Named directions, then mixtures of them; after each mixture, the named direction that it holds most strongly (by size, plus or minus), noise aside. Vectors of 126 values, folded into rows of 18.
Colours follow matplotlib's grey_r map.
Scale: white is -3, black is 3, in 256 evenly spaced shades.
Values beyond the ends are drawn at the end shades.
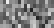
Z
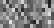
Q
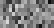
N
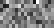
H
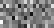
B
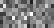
B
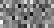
B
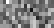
Z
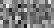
B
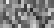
Z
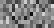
N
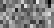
Q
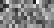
H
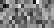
H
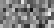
Z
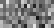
Z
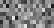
B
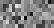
N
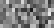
Z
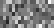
N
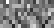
Z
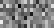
B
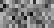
H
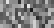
Z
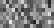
Q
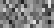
Q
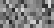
Q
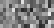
Z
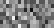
Z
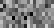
B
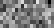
Q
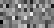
B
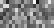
H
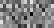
B
